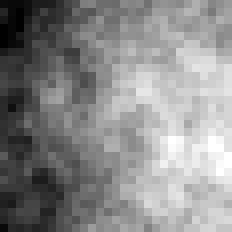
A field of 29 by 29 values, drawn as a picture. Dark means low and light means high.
Values rise toward the right. The ninth with the lowest average is the top left. There are no regular stripes. The field is mottled with small blotches.
